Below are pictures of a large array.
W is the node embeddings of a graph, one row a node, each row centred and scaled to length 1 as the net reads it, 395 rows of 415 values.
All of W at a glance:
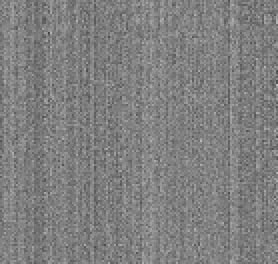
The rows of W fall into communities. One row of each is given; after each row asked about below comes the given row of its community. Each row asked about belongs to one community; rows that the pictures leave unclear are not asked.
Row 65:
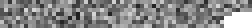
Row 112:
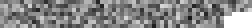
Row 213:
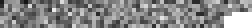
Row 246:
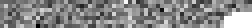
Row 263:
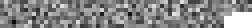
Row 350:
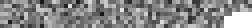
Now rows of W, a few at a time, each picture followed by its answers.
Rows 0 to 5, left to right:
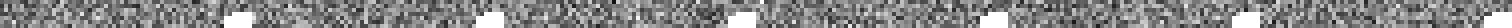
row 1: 350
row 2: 213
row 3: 350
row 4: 213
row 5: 246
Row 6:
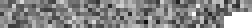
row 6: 213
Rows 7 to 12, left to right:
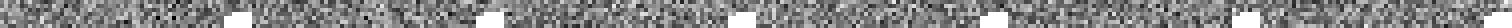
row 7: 213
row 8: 213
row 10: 350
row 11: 112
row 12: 213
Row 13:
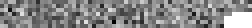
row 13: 263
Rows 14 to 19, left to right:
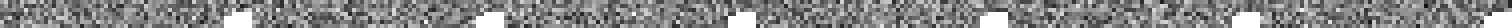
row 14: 65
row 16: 350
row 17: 263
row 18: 263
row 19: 350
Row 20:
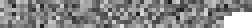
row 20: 350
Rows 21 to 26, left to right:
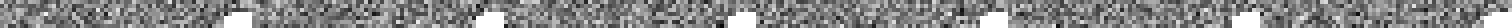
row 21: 213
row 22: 246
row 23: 246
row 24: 213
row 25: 112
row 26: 213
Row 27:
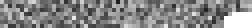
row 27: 213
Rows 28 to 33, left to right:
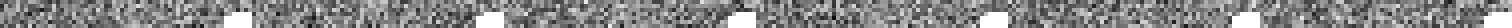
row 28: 213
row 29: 213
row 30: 213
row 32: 213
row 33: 213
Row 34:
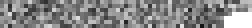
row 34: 213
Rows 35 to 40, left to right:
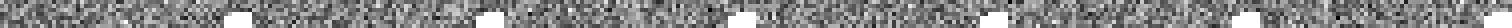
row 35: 263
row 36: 263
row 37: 213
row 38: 350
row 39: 246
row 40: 65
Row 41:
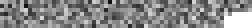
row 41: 65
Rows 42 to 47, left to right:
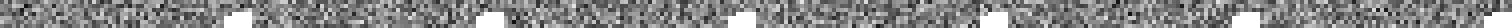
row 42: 65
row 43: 246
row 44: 65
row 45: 112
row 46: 213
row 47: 350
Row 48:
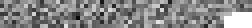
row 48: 263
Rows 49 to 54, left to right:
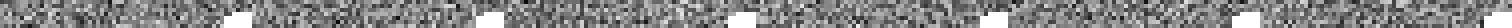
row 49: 350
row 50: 350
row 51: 263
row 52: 350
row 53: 112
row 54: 112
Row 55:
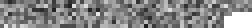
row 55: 112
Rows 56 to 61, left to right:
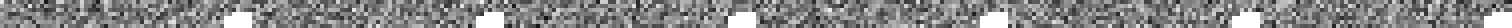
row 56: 112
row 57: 246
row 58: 263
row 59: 213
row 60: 246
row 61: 246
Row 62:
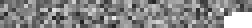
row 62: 263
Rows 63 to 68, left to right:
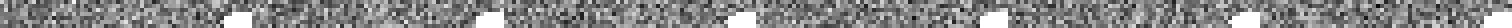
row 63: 263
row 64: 213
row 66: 112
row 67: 65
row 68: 350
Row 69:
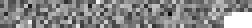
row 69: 263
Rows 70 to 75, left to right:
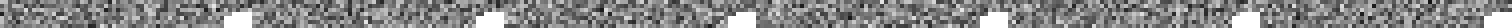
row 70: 65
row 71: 350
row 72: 350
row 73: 246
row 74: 112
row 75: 263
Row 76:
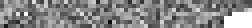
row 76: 350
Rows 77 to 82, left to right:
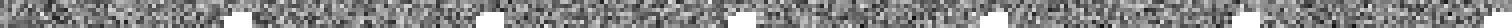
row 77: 213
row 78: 263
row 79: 112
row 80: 350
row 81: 213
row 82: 246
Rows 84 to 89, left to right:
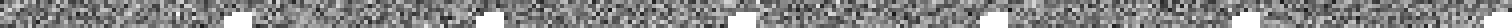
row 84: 246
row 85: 350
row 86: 263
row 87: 112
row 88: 246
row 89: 112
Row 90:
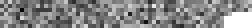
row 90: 213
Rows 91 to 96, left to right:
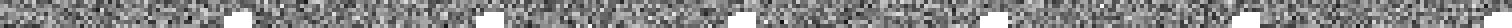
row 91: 350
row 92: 65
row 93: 213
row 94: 246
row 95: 246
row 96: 350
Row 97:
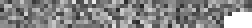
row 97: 65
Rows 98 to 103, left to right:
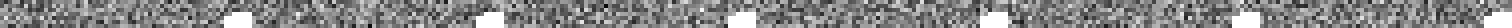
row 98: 263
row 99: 213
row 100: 112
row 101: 112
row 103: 65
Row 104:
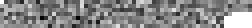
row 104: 112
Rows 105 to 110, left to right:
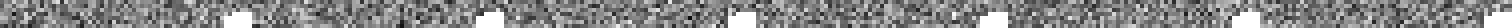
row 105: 350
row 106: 350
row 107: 112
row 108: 246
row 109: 65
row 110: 112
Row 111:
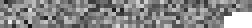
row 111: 246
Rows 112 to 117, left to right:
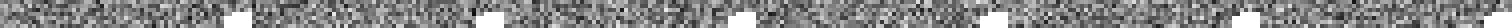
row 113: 65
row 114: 350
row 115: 65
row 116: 246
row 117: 112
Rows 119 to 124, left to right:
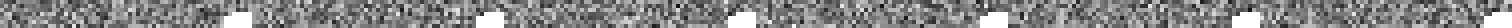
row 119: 213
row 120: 350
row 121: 246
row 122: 350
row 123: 350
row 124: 350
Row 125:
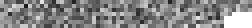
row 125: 112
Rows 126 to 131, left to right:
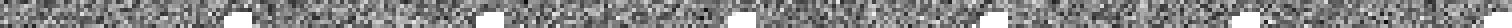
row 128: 263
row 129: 213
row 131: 213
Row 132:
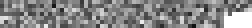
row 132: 65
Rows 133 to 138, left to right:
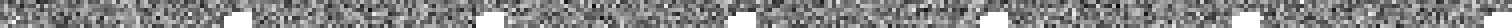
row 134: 65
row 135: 246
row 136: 263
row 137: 65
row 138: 65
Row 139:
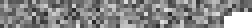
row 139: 350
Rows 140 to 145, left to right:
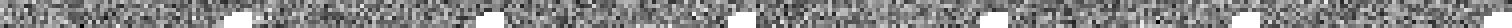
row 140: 350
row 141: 350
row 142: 213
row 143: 263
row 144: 213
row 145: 246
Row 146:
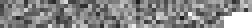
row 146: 213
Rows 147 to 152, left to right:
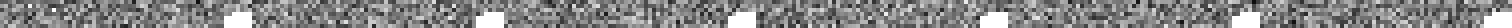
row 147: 112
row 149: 246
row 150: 263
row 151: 246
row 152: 350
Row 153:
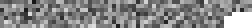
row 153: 112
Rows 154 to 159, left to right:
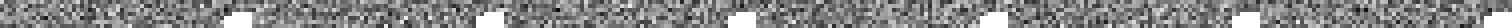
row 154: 246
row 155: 112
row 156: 263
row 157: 213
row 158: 263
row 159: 350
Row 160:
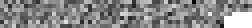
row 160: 112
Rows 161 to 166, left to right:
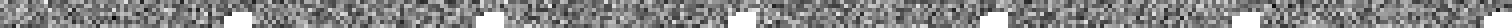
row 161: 350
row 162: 350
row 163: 112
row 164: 213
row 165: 263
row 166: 350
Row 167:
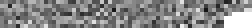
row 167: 112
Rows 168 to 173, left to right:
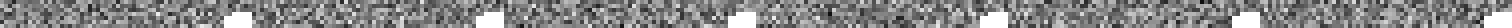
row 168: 112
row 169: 65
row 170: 65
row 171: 350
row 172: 350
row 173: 65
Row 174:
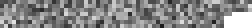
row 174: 213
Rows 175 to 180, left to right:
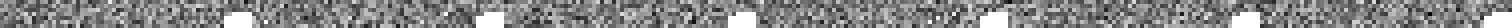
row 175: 263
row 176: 213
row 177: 350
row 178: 65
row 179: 246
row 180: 246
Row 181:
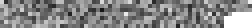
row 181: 112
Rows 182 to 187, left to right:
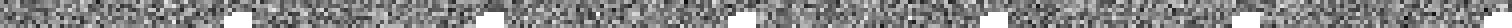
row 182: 112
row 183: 350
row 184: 65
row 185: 350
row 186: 263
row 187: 246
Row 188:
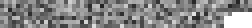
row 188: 263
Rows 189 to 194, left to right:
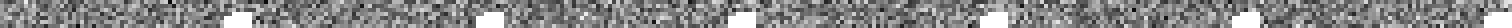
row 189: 246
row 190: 112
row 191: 213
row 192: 112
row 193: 350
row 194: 213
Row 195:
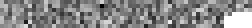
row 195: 112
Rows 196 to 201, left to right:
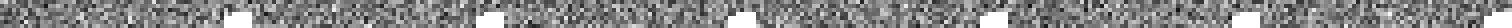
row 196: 65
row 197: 112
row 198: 350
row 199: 65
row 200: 263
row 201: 350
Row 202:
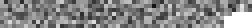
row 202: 112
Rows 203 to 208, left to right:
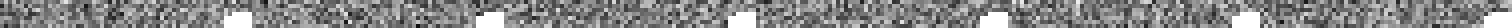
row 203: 65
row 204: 350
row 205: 112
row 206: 246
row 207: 65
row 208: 213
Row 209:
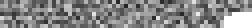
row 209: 65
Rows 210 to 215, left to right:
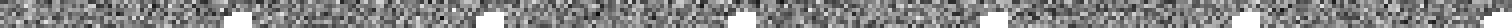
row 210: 246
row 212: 246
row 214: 112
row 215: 246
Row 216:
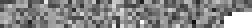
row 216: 350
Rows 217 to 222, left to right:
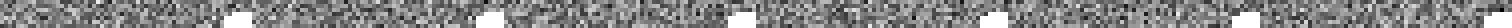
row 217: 246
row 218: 112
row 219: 213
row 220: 65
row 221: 350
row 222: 263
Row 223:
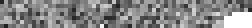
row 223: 350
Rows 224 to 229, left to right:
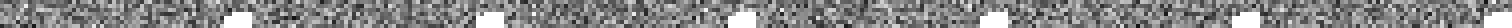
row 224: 350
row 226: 112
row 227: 213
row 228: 65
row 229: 65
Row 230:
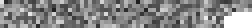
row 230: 112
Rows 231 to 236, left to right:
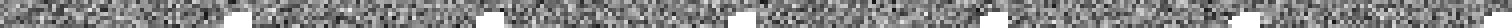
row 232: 263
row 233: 65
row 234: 213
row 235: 246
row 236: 350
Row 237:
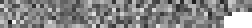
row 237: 350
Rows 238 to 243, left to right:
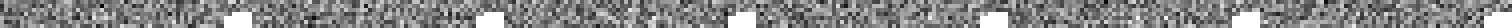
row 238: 65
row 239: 263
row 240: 65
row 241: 263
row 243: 112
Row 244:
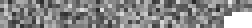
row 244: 350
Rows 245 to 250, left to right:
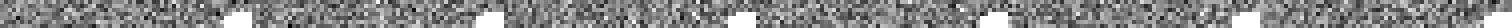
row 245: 246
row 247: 65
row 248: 246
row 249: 65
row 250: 112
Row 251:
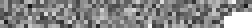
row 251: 65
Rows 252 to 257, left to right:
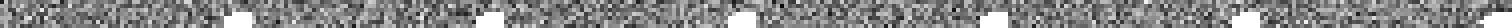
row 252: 350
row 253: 213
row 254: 112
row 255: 65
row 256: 65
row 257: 263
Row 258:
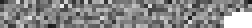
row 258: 246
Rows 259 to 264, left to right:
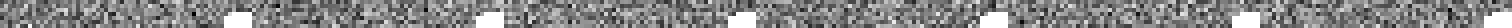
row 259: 263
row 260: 213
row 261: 350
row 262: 213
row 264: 350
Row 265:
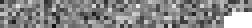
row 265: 246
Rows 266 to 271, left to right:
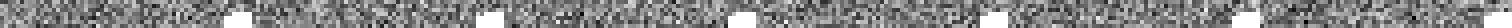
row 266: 246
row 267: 65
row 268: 263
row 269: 112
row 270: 213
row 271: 213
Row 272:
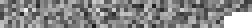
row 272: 65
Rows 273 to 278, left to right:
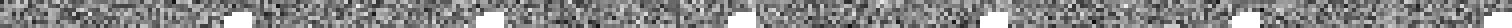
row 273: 350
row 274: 65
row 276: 213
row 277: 246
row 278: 246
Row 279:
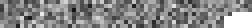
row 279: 65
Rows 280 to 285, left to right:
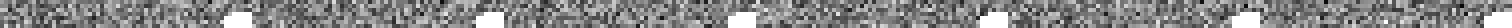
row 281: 263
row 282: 263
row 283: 246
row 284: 213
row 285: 112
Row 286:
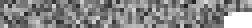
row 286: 213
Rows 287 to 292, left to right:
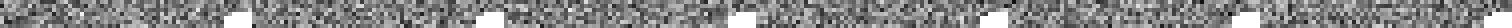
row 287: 213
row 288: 350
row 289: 112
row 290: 350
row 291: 213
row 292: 350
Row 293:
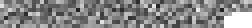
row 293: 112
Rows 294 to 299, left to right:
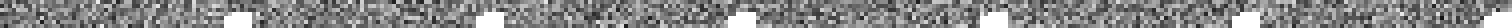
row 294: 263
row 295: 246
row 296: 246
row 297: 112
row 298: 112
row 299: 246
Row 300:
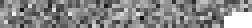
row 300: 213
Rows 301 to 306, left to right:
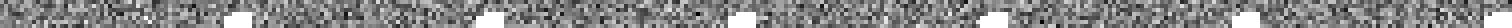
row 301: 112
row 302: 246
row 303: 112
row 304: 246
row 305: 112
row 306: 65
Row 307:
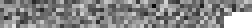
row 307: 112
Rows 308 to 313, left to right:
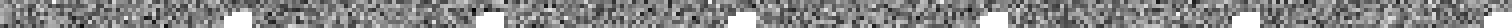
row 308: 350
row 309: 213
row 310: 350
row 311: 112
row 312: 213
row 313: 65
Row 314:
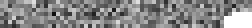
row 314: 246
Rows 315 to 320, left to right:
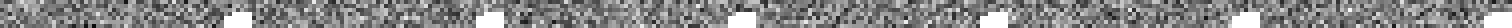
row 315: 246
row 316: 65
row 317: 213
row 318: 112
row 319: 350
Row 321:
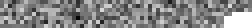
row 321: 350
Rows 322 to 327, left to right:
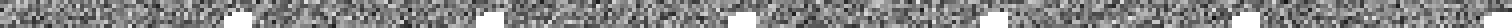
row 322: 246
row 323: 112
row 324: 263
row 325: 213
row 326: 246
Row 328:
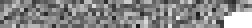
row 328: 112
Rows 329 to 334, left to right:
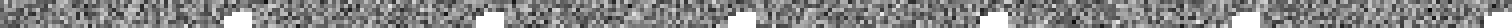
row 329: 65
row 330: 246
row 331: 350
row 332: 350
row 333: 213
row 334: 263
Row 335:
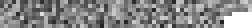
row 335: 213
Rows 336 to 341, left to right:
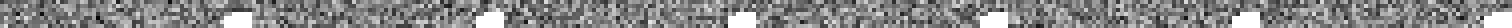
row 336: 263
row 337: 112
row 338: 263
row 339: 213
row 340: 350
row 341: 65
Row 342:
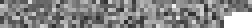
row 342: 263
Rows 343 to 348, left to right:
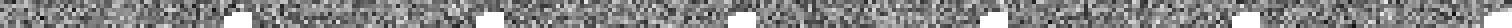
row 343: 246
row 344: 263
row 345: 263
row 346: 213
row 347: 263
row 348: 65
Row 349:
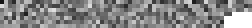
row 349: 350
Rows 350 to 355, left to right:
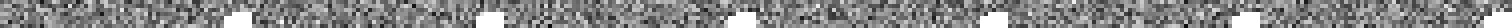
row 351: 263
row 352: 246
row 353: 65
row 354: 246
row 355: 246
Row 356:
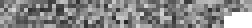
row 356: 213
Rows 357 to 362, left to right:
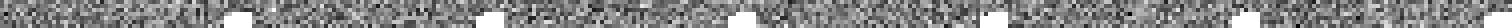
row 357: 263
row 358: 65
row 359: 112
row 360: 65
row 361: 246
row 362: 263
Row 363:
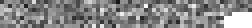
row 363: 350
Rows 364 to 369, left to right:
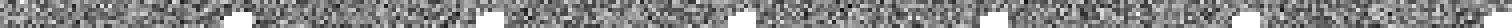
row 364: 246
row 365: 65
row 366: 65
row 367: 65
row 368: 65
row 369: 213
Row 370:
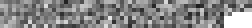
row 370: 112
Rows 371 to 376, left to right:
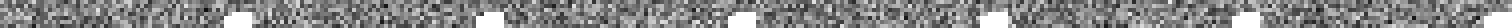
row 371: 263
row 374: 112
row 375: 213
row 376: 213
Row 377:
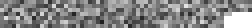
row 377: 263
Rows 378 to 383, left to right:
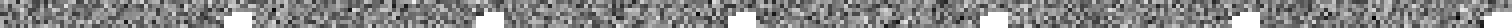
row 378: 65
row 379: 246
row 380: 65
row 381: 65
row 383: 263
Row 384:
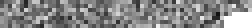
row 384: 213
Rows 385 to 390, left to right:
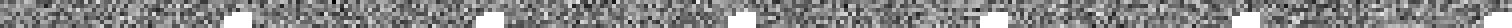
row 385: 246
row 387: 65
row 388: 263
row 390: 213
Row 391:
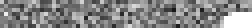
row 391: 213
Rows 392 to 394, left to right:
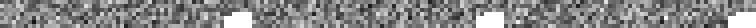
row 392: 350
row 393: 65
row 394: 213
